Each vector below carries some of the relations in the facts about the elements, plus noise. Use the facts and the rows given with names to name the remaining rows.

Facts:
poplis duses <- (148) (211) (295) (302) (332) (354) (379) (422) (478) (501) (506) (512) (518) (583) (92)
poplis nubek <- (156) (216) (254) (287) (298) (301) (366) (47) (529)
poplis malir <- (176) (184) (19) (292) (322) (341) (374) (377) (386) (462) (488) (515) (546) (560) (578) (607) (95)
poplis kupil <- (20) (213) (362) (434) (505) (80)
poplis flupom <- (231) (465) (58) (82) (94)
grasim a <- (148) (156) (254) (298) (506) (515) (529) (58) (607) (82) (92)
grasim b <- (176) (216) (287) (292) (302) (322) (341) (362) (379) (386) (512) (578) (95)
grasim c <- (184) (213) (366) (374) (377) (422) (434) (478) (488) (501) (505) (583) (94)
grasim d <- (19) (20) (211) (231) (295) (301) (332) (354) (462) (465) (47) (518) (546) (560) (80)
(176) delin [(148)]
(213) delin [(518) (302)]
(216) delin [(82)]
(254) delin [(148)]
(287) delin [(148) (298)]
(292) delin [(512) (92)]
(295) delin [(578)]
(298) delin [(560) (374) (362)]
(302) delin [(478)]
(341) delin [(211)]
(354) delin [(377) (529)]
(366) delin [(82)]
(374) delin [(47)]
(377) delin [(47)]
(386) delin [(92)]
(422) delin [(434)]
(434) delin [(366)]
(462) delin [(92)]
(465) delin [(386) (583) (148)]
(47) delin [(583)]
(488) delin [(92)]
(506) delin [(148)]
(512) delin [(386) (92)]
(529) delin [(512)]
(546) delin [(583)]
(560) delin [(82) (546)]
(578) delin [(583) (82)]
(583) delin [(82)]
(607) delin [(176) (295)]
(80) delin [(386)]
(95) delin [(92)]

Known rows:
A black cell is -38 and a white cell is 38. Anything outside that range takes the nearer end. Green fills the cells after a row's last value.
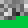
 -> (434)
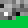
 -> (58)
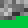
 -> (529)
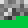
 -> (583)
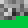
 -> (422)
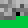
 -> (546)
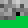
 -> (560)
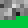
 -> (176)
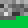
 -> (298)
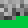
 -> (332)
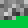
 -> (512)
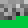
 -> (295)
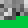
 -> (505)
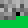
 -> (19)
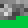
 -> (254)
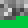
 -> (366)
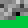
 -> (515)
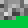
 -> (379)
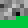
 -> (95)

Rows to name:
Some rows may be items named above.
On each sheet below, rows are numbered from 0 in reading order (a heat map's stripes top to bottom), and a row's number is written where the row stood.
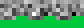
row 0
(302)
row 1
(94)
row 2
(20)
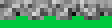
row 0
(578)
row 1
(379)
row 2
(184)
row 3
(301)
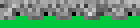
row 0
(322)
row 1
(462)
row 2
(462)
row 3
(156)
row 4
(546)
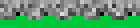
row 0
(19)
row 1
(341)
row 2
(379)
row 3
(488)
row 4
(231)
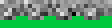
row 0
(583)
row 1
(92)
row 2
(465)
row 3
(287)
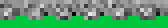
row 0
(216)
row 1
(341)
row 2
(80)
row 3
(362)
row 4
(287)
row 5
(47)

